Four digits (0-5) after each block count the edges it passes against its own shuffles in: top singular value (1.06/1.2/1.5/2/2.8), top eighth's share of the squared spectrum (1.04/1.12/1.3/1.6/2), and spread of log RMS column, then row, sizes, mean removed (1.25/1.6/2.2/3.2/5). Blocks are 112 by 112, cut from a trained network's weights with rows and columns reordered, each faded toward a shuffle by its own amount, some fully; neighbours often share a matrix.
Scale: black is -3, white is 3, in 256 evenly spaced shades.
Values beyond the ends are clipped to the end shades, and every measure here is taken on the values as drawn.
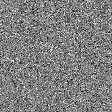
2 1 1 0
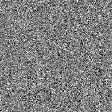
3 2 1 1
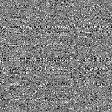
4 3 0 3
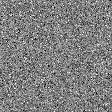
0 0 0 0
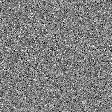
1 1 0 0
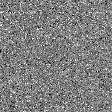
2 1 0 1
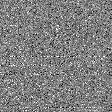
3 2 0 2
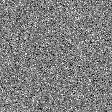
0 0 0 0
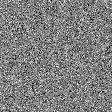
0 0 0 0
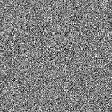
4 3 1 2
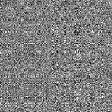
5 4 3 3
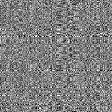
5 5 2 3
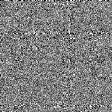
3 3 2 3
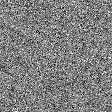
0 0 0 0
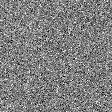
1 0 0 0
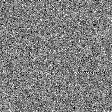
2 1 0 0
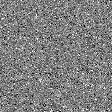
2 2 0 1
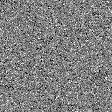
1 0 0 0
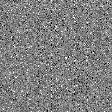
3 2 2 0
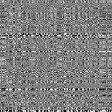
5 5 2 4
